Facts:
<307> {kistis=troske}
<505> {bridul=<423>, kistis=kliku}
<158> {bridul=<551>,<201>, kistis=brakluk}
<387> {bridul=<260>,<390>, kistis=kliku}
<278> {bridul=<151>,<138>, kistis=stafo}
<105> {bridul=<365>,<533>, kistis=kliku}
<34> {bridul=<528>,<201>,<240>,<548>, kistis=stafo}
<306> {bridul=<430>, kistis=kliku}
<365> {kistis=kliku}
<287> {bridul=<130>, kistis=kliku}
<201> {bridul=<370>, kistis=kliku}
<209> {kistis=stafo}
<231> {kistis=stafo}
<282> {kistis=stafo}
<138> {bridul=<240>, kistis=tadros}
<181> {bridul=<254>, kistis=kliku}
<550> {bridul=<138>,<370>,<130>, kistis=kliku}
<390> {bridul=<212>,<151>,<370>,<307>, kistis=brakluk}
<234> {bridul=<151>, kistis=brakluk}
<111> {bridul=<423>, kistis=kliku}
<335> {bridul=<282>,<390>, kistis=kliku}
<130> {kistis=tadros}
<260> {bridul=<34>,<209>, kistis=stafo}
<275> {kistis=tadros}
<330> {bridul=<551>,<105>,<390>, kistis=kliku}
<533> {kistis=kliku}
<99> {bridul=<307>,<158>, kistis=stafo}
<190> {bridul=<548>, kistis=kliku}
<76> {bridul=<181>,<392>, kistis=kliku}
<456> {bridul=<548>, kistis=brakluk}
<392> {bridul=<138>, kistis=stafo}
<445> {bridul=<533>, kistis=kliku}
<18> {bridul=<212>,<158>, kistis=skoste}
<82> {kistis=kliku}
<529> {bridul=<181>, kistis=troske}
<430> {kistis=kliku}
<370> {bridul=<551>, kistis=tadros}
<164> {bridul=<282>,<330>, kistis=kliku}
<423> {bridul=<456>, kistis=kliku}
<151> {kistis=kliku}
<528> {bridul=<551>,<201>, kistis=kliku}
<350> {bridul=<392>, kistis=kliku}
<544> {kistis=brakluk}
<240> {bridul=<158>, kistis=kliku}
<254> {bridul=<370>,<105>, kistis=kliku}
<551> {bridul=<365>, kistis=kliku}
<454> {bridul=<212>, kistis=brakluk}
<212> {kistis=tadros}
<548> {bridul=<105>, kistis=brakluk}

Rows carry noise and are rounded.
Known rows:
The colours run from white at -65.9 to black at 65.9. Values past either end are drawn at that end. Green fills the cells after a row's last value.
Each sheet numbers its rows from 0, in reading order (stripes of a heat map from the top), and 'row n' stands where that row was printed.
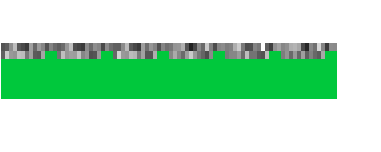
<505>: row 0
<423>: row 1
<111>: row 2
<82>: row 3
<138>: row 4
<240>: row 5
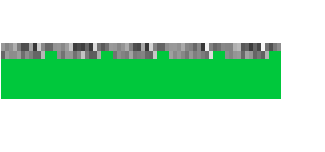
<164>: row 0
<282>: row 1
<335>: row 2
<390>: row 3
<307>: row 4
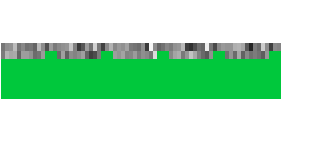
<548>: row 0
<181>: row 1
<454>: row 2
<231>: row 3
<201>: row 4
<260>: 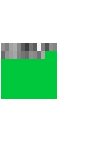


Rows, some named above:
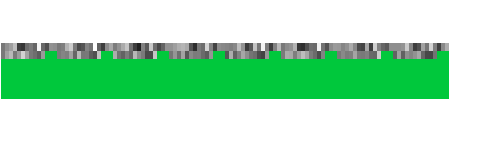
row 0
<275>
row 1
<138>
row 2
<151>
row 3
<201>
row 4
<76>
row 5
<231>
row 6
<335>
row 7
<181>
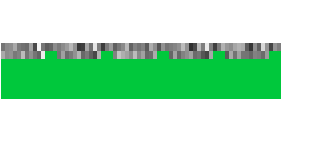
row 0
<234>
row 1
<287>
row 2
<456>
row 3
<350>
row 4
<528>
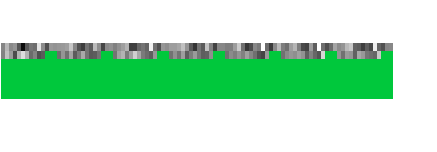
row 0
<306>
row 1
<365>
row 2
<275>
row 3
<551>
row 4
<392>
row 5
<278>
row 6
<212>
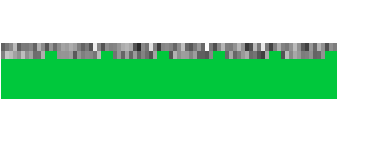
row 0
<456>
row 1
<158>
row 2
<240>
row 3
<529>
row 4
<350>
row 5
<190>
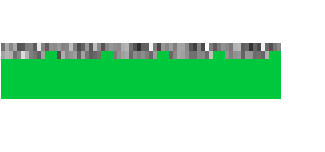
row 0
<544>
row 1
<445>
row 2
<209>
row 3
<99>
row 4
<307>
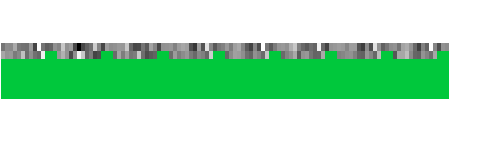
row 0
<234>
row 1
<430>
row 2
<533>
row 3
<387>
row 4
<99>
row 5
<370>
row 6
<18>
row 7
<34>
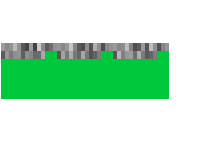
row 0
<330>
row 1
<105>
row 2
<445>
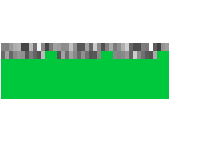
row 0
<550>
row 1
<254>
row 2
<130>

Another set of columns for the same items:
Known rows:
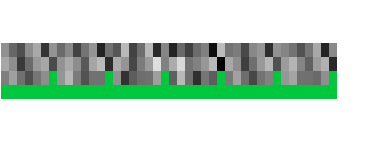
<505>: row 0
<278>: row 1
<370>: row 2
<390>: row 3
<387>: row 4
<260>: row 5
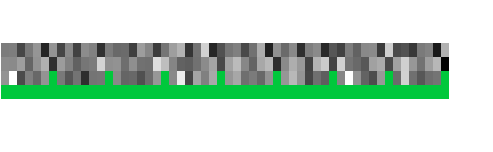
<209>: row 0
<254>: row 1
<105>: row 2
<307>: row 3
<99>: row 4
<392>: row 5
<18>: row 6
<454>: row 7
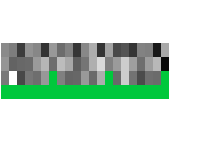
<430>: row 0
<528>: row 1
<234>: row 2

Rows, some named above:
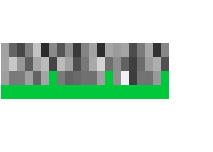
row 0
<34>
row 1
<201>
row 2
<212>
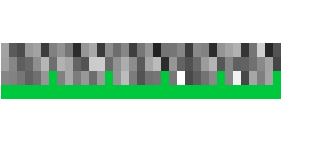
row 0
<190>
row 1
<240>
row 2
<278>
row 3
<151>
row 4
<307>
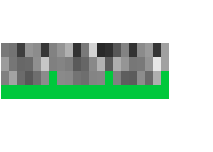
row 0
<445>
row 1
<529>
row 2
<551>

